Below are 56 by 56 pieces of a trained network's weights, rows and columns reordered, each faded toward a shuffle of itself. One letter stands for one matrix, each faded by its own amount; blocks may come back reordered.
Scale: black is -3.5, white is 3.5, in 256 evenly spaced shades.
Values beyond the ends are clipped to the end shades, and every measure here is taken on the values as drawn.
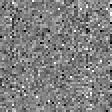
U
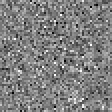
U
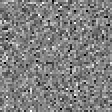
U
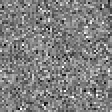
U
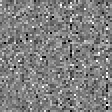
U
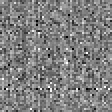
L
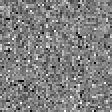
U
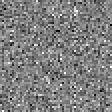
U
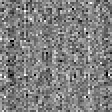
L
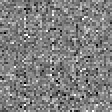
U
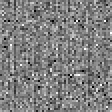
L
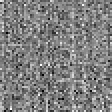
L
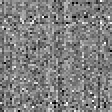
L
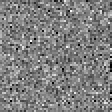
U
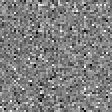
U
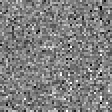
U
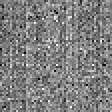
L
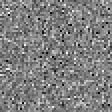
U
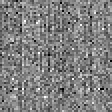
L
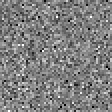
U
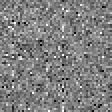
U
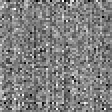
L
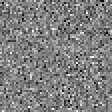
U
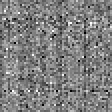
L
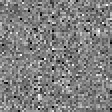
U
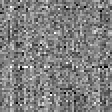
L
